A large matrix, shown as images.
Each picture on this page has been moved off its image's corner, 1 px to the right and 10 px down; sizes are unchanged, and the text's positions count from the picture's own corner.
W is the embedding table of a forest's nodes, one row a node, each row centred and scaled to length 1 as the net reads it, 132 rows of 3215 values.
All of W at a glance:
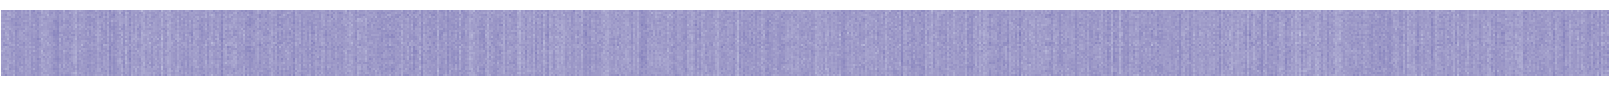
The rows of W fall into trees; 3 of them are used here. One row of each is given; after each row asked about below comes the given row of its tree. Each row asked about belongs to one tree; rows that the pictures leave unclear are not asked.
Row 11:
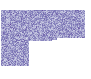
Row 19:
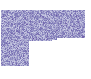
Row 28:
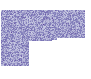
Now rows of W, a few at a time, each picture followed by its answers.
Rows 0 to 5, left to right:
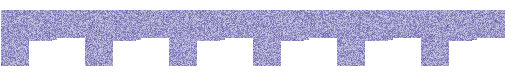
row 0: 19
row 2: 19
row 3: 28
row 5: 28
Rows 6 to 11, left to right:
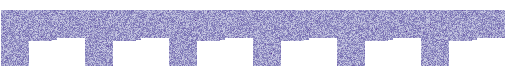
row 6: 11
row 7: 28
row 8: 11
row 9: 19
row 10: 19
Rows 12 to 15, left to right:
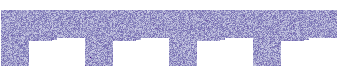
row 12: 11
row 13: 11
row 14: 19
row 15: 28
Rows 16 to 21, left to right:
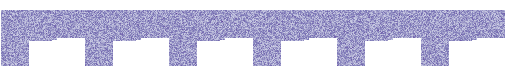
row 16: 28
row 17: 19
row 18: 28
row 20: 19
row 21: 28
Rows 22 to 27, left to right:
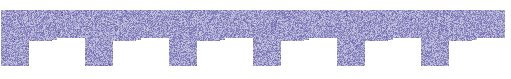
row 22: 28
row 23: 19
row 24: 28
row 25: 19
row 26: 11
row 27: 19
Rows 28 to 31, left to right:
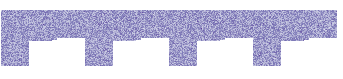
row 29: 19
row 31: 28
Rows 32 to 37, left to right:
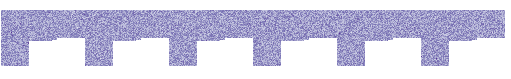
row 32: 28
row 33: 19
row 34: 11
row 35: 19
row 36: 11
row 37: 11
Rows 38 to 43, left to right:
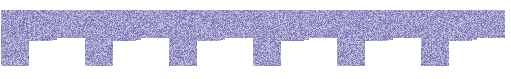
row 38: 19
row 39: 28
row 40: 19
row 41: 28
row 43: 19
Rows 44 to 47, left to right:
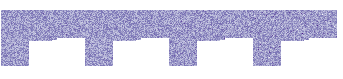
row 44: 19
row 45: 19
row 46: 19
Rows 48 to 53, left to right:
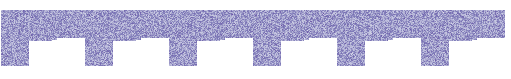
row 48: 19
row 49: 19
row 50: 19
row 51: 19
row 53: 19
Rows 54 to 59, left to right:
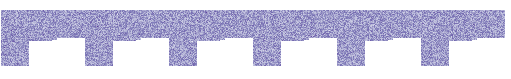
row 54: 28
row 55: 28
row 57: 28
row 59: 19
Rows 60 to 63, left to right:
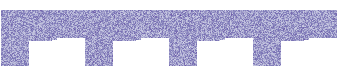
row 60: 19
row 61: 11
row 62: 19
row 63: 28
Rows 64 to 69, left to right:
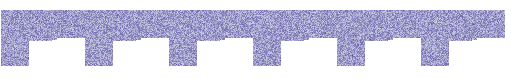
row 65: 19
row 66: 19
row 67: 11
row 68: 11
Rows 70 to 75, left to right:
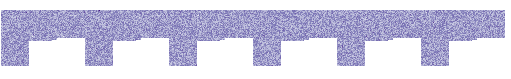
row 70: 11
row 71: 11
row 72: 28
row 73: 19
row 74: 28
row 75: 19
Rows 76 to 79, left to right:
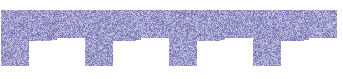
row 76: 19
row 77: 11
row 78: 19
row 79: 28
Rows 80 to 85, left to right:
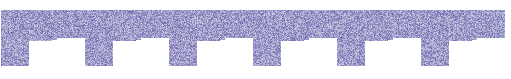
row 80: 19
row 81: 28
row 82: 28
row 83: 28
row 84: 11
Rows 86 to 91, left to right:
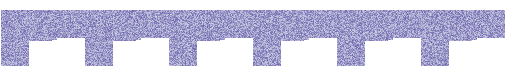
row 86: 28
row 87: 28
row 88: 28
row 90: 11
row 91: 19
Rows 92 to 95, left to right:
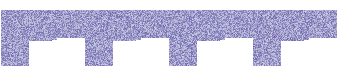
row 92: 28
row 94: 11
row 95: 28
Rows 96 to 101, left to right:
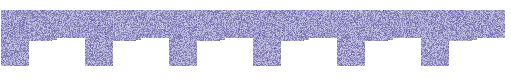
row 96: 19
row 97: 28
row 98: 28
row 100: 28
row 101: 19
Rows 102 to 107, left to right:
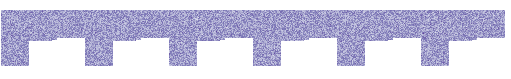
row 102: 11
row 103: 19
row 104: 28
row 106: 11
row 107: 11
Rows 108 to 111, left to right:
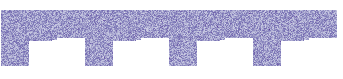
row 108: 11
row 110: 28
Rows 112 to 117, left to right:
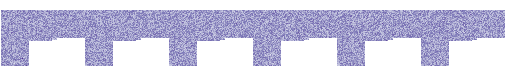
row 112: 19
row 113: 28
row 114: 28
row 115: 19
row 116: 28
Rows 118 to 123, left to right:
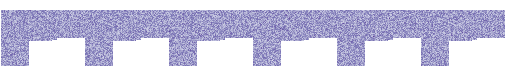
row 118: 19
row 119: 19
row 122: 11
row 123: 19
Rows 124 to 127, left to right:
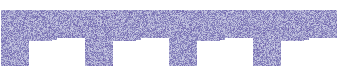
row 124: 19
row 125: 28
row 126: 11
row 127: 19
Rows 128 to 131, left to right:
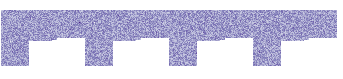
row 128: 11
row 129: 19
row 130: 19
